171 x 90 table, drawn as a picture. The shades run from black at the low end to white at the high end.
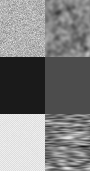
The table splits into 3 rows of 2 panels. Panel 1,1: high, fine-grained. Panel 1,2: middling, blotchy. Panel 2,1: very low, flat. Panel 2,2: low, flat. Panel 3,1: very high, checkered, faint in contrast. Panel 3,2: middling, streaked across, strong in contrast.
